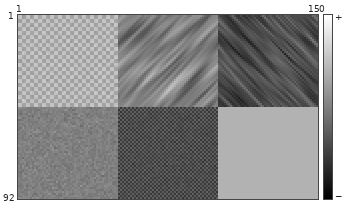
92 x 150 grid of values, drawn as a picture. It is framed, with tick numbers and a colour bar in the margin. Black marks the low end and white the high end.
The table splits into 2 rows of 3 panels. Panel 1,1: high, checkered. Panel 1,2: middling, slanting up to the right. Panel 1,3: low, slanting down to the right. Panel 2,1: middling, fine-grained, faint in contrast. Panel 2,2: low, checkered. Panel 2,3: high, flat.
